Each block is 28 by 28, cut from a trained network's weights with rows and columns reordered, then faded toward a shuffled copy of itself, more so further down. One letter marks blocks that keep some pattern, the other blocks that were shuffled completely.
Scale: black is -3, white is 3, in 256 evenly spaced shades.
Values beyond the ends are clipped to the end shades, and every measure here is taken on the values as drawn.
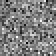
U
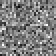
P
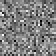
P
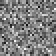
U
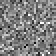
U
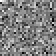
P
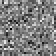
P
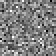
U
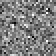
U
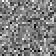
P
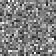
U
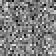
U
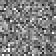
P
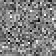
U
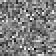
U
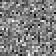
U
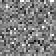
P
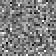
U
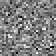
P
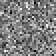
U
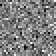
U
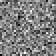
U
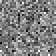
P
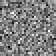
U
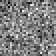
U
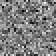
P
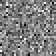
U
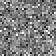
U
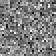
U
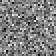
P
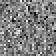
U
